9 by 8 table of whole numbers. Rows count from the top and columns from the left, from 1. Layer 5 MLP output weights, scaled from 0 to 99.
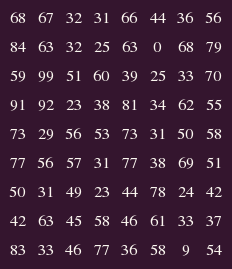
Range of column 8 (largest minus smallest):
42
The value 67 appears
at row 1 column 2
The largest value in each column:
91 99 57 77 81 78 69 79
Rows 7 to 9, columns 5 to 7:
44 78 24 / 46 61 33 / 36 58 9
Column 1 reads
68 84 59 91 73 77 50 42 83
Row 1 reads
68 67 32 31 66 44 36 56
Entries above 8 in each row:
8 7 8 8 8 8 8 8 8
